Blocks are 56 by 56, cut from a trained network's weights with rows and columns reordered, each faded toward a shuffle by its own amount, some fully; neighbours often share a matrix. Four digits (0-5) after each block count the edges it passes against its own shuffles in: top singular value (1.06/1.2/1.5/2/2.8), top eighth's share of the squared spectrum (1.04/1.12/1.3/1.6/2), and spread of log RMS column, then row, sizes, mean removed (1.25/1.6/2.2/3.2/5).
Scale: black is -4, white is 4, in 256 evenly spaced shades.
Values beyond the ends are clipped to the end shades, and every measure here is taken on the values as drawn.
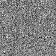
2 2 0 1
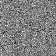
1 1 0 0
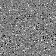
0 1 0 0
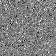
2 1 0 0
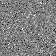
2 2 0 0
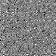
3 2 0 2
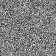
1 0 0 0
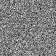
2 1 0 0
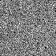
1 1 0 0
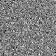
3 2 0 1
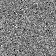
0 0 0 0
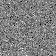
0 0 0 0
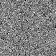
0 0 0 0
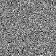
2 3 1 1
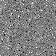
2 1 0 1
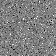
0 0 0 0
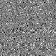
3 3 0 2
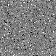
0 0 0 0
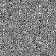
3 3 2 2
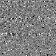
3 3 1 2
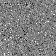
2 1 0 0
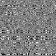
4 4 1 3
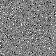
0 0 0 0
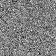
2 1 0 0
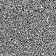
2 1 0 0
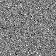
0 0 0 0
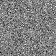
0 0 0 0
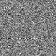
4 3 0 2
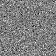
2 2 0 1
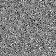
2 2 0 1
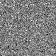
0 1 0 1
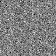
1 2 0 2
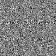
2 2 0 2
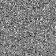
1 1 0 1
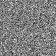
0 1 0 0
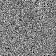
1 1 0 0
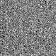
2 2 0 1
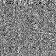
2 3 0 2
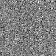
2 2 0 1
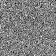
1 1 0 0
